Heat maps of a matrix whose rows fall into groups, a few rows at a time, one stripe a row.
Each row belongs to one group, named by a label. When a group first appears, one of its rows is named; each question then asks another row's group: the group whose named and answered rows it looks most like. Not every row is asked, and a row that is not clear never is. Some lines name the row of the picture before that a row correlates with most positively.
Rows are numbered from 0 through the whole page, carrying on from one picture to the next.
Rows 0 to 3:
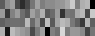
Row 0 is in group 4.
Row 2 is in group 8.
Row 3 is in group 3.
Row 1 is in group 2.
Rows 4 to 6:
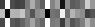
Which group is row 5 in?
3
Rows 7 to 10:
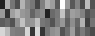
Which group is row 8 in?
3
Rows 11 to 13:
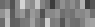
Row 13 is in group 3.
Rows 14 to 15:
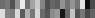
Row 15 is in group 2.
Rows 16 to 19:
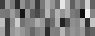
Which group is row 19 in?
3
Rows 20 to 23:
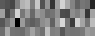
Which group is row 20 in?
8
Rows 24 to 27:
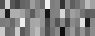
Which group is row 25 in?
3
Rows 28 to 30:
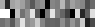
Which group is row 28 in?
3
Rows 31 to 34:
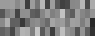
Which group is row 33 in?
4
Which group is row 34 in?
8
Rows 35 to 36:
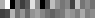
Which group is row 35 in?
4
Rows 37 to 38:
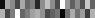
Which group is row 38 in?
2
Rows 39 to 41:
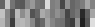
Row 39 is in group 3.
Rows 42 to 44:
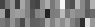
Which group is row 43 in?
3
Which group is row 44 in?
8
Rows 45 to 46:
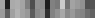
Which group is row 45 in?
3
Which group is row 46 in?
3
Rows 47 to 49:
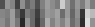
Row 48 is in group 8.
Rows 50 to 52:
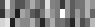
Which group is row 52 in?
4
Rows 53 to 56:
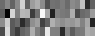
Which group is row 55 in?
4
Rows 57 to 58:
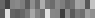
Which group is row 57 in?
2
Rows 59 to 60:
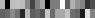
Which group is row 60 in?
8
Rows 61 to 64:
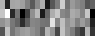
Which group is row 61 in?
3
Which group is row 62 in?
4
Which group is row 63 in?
4
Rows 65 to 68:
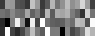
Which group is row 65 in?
4
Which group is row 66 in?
8
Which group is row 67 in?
2
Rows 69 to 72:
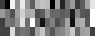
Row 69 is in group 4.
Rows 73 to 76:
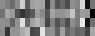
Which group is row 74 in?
4
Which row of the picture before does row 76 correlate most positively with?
69
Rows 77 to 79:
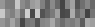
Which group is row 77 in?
2
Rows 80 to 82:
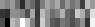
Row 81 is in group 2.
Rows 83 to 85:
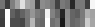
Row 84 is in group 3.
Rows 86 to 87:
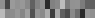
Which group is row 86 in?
3
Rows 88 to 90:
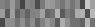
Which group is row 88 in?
8
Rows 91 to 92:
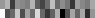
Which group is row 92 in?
2
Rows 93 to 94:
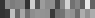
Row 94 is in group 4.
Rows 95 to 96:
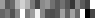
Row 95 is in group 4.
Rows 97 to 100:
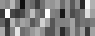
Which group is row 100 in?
2
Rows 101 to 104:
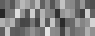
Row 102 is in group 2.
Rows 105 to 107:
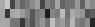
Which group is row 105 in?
4
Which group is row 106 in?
3
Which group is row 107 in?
4
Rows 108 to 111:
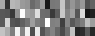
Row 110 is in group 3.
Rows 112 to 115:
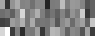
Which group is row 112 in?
3
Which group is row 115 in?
4
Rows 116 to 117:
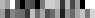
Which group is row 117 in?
2
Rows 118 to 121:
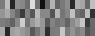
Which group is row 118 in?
4
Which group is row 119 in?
4
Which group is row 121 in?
3
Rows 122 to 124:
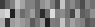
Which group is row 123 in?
4
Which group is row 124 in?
3
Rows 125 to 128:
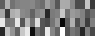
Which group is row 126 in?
3
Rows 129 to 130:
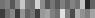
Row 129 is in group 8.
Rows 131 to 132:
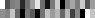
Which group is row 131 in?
2
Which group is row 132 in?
8
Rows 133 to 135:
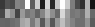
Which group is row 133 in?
8
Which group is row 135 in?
8
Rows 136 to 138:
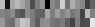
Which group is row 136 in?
3
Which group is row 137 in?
8
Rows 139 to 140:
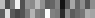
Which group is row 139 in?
2
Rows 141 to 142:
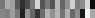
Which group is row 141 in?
4
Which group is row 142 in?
8
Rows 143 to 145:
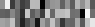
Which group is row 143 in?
4
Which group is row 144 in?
8
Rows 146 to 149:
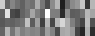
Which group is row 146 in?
2
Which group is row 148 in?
8
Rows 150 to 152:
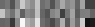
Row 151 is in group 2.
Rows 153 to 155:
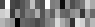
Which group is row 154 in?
4
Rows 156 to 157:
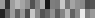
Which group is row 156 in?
3
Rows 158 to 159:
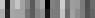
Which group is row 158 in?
3
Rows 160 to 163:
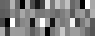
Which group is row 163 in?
3
